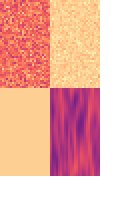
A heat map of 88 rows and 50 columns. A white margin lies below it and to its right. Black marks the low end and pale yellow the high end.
The table splits into 2 rows of 2 panels. Panel 1,1: high, fine-grained. Panel 1,2: very high, fine-grained, faint in contrast. Panel 2,1: very high, flat. Panel 2,2: middling, streaked downward.
